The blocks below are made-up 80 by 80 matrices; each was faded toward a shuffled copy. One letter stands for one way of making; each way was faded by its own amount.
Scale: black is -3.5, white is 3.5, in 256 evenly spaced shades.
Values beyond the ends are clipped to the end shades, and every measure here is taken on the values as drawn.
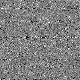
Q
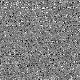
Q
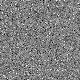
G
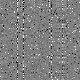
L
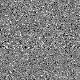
Q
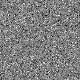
Q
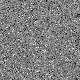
G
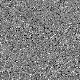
Q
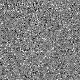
Q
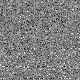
Q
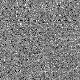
Q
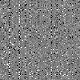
L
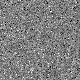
G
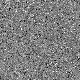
G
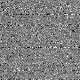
Q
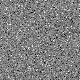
G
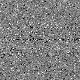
Q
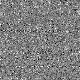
Q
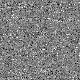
Q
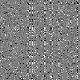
L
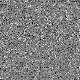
Q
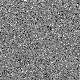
G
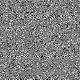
Q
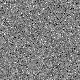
G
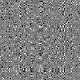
L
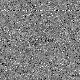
Q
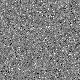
G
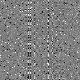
L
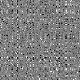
L
